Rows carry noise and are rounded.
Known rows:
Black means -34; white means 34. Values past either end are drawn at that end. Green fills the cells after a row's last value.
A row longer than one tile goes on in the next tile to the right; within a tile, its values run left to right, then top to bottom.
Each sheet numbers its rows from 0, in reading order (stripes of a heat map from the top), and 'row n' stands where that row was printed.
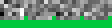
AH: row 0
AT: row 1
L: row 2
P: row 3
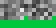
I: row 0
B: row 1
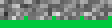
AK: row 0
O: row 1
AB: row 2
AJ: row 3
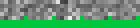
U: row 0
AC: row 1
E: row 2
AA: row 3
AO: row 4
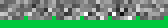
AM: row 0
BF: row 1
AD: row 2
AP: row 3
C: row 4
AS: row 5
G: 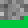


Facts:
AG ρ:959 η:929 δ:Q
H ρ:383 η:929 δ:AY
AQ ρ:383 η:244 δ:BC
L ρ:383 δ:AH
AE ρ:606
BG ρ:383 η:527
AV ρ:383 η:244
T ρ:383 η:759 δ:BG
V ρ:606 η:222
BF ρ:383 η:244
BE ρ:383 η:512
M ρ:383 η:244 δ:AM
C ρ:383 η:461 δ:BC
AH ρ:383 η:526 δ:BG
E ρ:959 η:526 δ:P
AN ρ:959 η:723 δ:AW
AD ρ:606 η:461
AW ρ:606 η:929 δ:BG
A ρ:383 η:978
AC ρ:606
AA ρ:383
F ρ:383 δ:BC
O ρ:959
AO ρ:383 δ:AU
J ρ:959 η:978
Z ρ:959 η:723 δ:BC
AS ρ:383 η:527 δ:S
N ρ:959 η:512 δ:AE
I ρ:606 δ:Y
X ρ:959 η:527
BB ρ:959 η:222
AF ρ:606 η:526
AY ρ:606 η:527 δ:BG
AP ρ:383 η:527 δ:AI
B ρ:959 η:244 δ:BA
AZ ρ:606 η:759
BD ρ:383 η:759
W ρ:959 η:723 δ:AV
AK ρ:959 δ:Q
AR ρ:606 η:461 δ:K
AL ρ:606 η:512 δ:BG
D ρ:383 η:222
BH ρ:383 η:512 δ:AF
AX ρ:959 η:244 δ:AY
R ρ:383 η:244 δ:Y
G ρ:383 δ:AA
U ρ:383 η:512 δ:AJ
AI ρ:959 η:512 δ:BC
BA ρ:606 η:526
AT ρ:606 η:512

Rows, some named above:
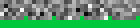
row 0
R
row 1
T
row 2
N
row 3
AL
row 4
AS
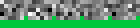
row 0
AW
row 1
BC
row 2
T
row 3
I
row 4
W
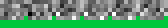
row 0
AK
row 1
AN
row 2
AQ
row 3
F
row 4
AQ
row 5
AV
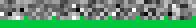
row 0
AI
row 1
AE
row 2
Z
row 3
B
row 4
R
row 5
AX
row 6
BG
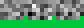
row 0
X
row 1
AY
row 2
T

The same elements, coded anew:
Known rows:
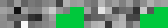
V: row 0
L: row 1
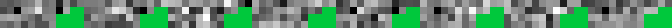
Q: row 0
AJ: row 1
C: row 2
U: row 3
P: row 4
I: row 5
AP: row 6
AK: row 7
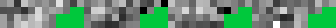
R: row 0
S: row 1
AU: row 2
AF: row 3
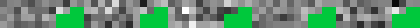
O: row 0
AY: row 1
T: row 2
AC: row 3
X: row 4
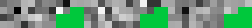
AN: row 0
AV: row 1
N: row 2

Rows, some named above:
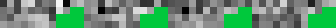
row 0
AX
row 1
Z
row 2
AK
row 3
AY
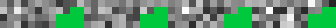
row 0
BG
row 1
L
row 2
AW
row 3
C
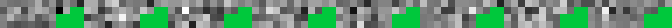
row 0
BC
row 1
W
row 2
H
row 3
L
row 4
BB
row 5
F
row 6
AQ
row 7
A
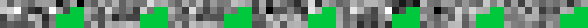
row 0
AS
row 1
AL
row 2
AL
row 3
B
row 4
AA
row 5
I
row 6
J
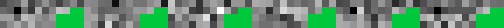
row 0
AK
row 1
AI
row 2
AP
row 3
AE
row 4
E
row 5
AG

